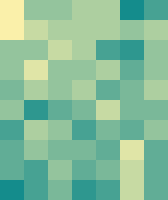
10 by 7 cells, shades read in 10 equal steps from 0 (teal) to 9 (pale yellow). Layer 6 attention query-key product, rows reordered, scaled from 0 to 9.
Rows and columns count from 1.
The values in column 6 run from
0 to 8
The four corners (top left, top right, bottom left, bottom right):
9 2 0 3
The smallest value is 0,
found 2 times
